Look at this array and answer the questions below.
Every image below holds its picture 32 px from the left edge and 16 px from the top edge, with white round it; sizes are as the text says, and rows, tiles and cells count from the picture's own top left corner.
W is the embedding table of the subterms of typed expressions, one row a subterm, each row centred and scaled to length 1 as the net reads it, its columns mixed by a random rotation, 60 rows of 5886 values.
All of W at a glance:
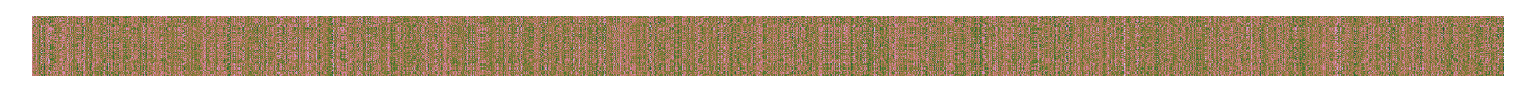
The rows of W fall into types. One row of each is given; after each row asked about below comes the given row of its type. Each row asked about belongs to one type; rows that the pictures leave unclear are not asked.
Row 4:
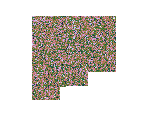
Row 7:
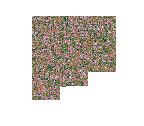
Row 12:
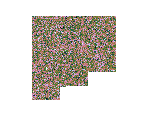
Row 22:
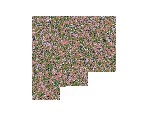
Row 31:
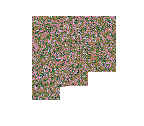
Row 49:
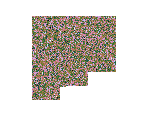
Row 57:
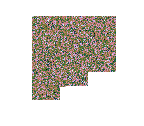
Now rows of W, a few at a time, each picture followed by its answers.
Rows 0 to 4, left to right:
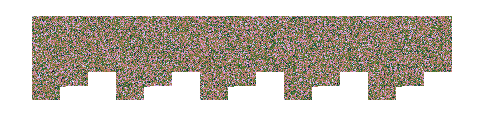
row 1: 49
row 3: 31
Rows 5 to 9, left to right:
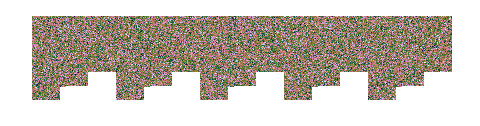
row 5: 31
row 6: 49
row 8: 57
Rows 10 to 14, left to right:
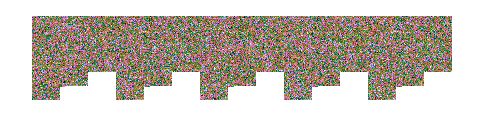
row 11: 7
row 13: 12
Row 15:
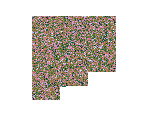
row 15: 7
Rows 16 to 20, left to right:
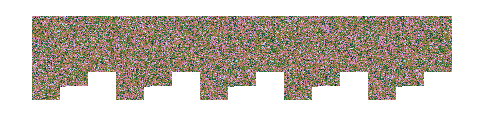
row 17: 12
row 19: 4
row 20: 7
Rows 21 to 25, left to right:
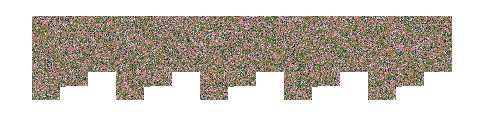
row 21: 57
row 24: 4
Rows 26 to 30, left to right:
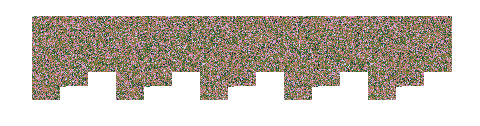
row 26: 57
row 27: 7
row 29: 49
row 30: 49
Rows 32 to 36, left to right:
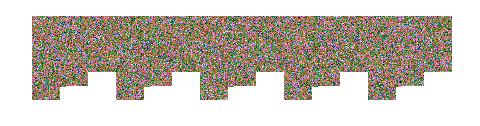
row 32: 4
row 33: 49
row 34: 7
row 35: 7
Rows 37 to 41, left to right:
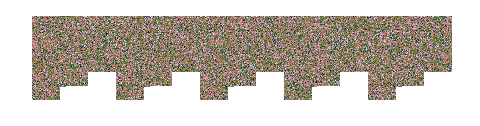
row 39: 57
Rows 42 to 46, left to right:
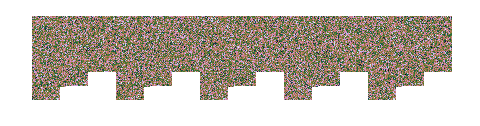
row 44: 4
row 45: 12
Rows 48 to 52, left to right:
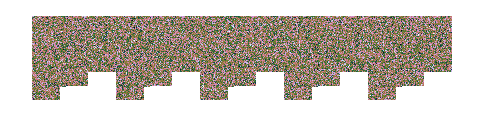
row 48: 7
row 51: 49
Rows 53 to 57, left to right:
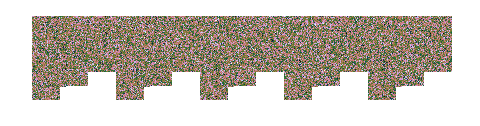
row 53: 49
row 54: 12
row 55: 22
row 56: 57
